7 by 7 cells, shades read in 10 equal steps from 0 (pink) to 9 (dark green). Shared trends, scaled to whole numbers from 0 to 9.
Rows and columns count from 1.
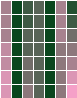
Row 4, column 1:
2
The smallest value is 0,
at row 7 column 7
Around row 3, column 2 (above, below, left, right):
9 9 3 6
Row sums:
45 44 41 40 38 35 33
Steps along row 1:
up down down up down up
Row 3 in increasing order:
3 3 5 6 6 9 9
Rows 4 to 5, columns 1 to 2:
2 9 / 2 9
